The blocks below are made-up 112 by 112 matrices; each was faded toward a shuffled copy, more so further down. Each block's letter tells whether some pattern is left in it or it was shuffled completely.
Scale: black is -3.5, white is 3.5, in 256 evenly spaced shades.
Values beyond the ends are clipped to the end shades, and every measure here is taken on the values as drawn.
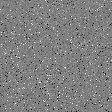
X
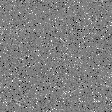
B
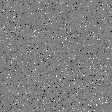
X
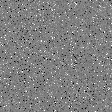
X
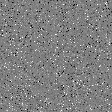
B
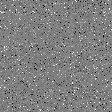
B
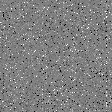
B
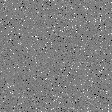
B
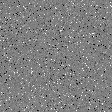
X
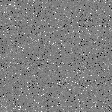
B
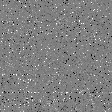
B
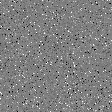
X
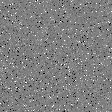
X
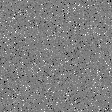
X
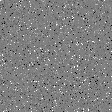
X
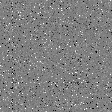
B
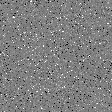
X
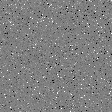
X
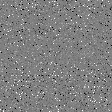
B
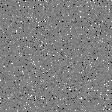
B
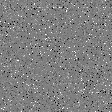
B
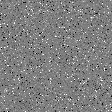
X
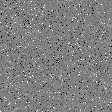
X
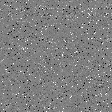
B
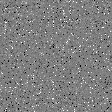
B
